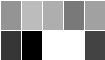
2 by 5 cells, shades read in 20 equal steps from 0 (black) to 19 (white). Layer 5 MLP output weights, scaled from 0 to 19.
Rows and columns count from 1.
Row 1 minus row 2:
7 14 -6 -10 7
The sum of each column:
15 14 32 28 17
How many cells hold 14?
1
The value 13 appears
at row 1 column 3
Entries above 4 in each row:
5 3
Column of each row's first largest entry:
2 3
